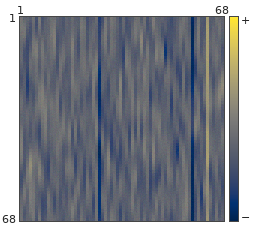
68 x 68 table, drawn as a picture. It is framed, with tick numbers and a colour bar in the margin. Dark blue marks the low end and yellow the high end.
Odd lines: columns 27, 58 and 63. Histogram: heavy tails on both sides. Grain: streaks running down. Slope: none.
